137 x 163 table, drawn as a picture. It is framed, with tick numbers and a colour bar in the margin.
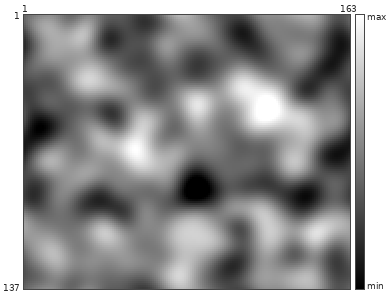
Mirror symmetry: none. Average level on the scale: 50%. Slope: none. Lone odd cells: none. Grain: smooth.
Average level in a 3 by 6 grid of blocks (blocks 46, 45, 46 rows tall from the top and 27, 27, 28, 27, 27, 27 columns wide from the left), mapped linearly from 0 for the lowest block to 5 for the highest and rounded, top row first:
3 3 2 3 4 0
1 4 5 2 4 2
3 3 4 3 4 3
